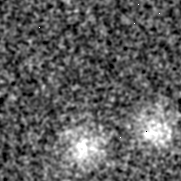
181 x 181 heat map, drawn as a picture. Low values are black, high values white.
Mirror symmetry: none. Ninth with the highest average: bottom middle. Grain: blotchy. Lone odd cells: 6, 5 higher and 1 lower than their neighbours. Bumps: two.
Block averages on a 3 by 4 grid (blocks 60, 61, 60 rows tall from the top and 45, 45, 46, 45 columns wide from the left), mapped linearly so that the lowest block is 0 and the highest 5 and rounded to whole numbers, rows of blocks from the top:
0 0 0 0
0 1 0 2
0 5 3 5
